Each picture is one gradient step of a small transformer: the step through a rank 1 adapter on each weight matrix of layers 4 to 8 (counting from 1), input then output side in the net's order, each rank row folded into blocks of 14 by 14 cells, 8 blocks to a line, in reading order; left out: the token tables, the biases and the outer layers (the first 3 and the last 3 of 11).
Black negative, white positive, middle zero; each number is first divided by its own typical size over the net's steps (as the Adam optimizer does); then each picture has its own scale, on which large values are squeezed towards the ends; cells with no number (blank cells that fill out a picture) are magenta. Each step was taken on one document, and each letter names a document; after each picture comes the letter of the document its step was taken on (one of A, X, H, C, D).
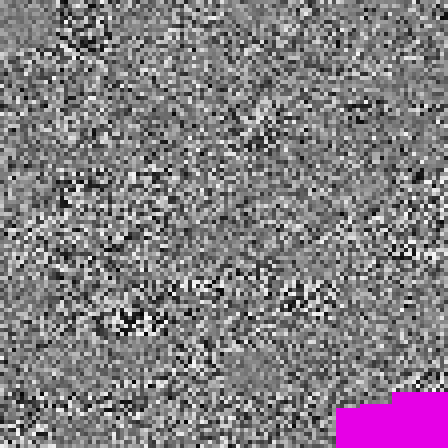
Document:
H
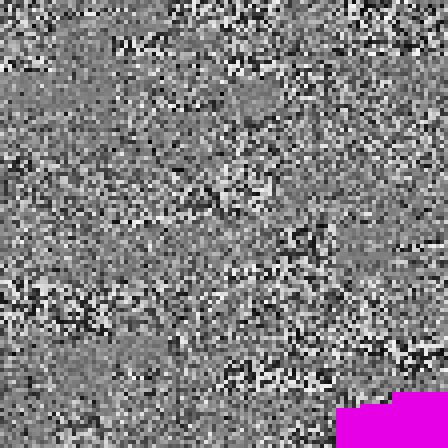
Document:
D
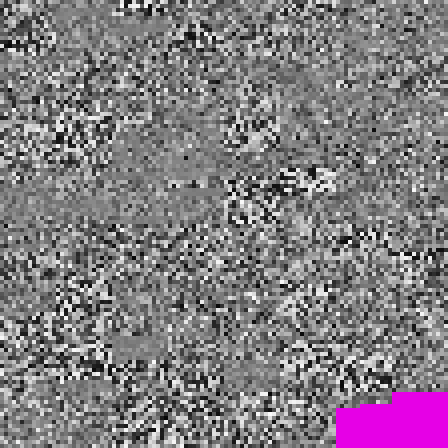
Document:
H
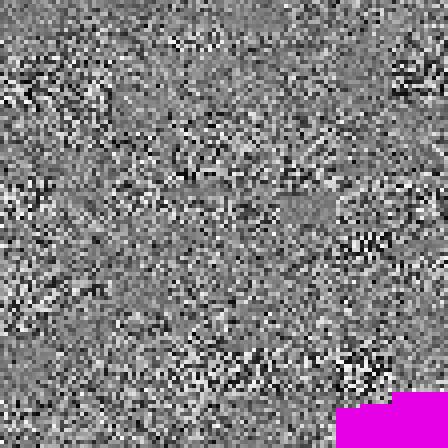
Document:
H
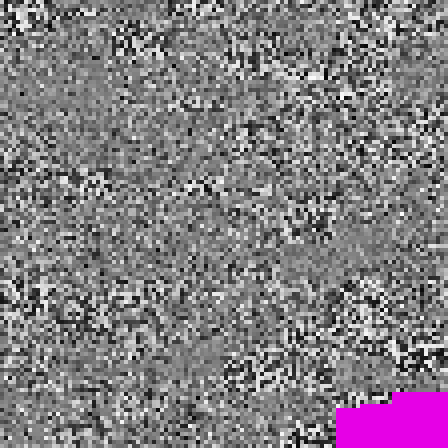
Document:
D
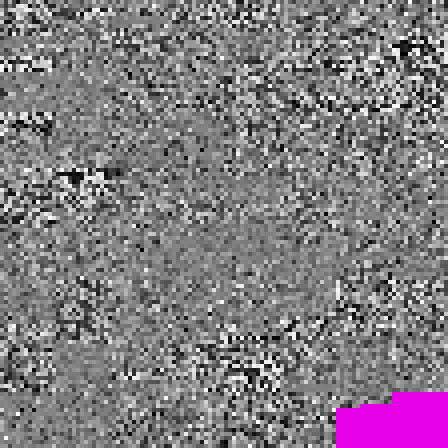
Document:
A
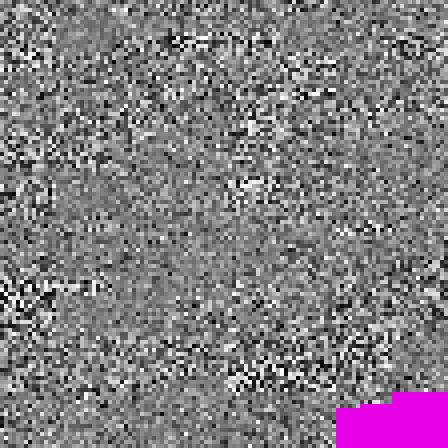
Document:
A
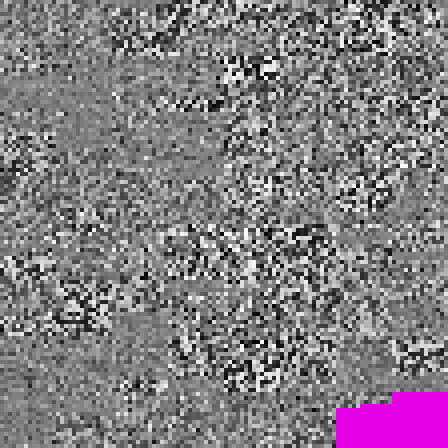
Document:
D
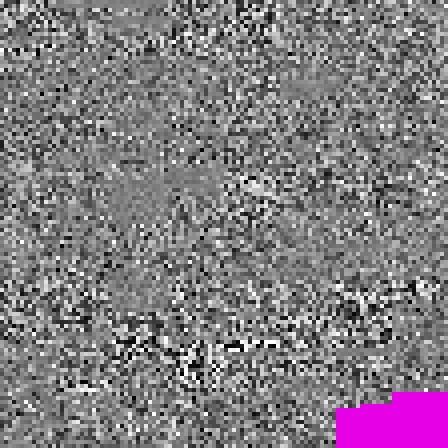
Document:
A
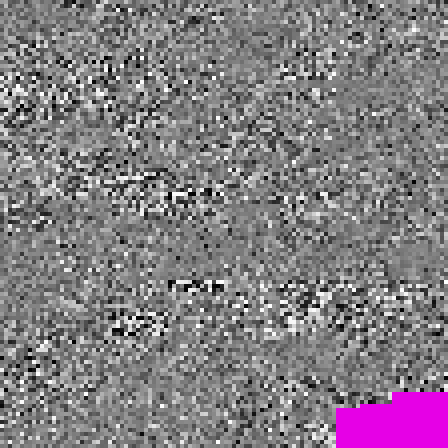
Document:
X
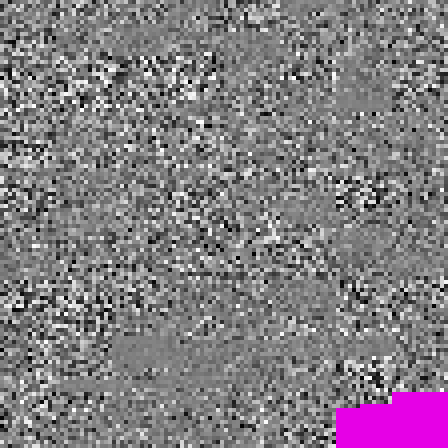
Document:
X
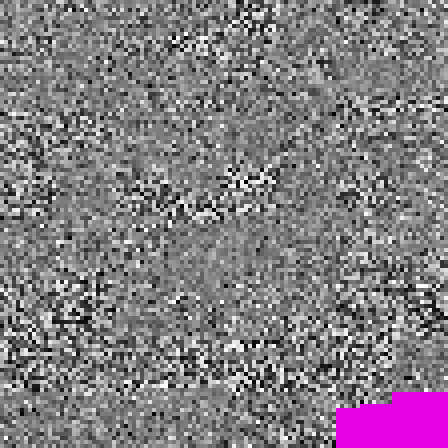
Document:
A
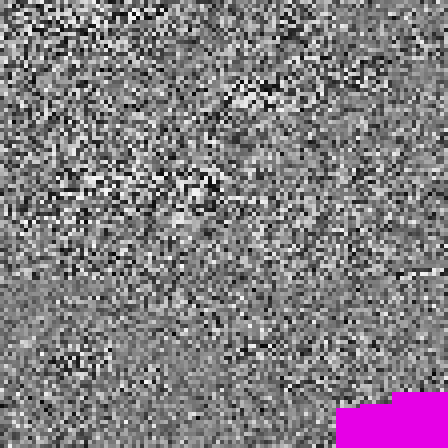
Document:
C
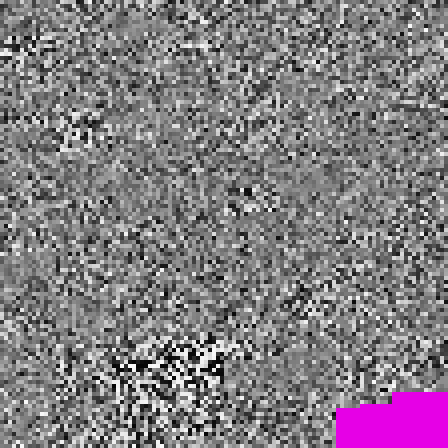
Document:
H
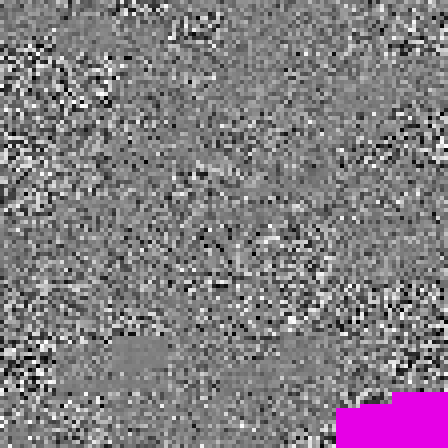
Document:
X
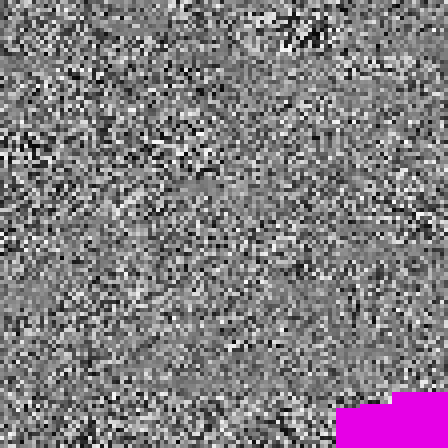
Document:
H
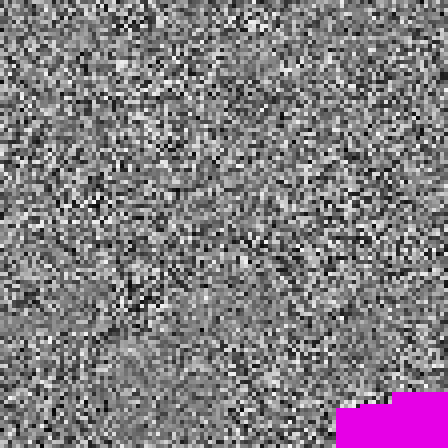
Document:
C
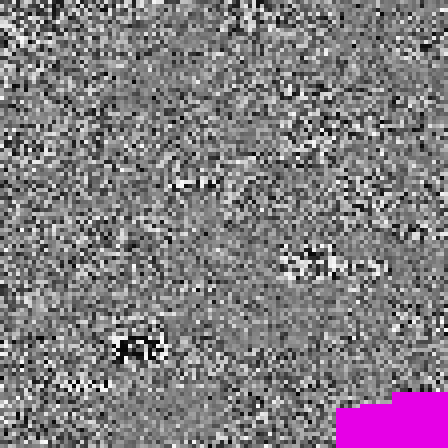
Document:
C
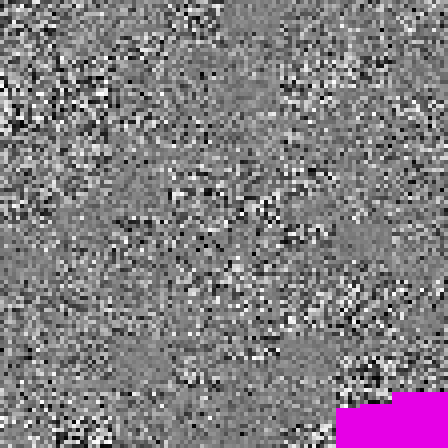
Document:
X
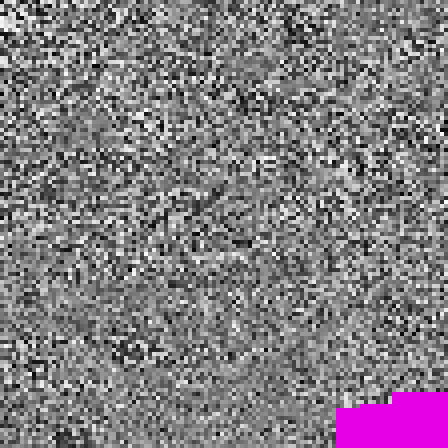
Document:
C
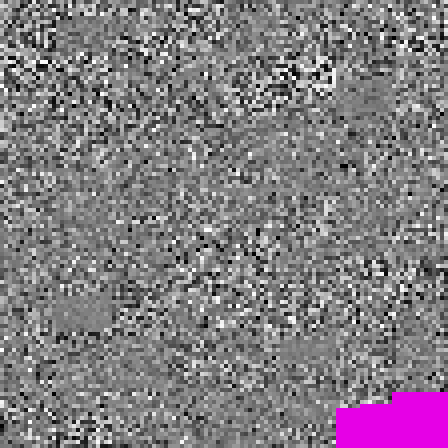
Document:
X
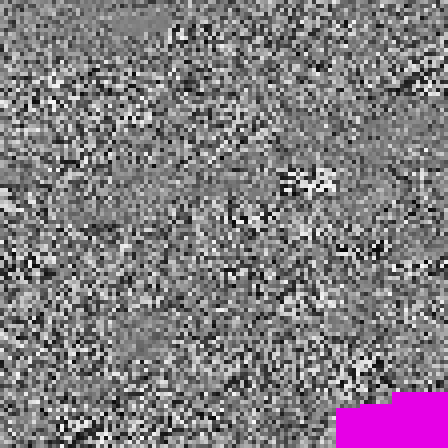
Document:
H
